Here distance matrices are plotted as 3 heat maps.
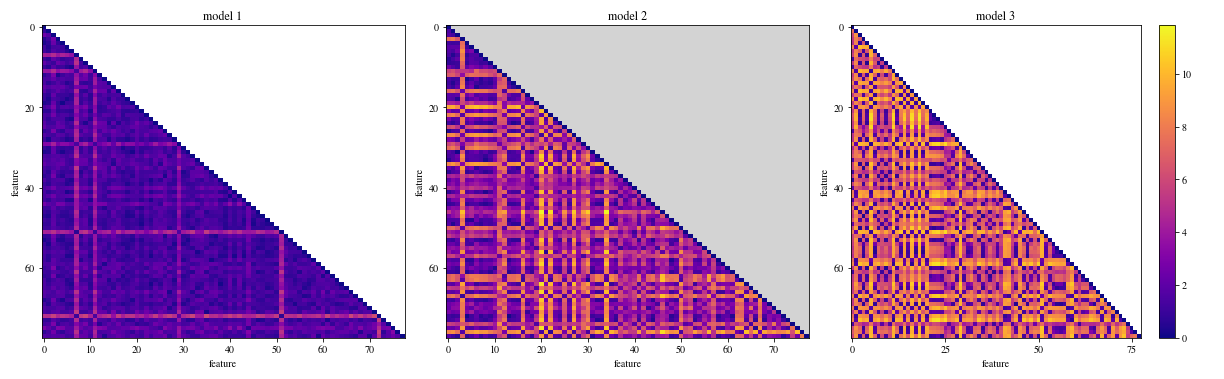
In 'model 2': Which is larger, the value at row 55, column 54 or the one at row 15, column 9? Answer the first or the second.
the first
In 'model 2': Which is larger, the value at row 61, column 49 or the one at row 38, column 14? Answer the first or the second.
the second
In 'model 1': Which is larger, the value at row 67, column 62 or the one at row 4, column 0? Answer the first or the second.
the first
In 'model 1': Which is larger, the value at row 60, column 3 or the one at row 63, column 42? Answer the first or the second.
the second
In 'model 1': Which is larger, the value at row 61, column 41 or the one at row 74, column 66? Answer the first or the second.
the second
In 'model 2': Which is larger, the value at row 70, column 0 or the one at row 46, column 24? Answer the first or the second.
the second
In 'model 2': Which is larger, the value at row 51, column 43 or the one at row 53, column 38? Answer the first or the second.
the first
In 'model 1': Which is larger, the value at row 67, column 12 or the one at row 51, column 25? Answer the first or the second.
the second
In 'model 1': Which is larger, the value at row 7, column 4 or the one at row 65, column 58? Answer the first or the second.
the first
